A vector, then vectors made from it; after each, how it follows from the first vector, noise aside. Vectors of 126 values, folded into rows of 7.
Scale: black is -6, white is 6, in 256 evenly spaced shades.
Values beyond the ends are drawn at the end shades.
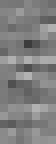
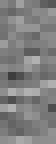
wrapped around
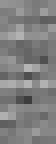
reversed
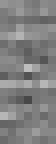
reversed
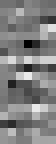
scaled up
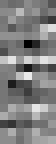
scaled up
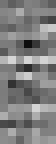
scaled up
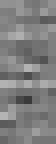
reversed
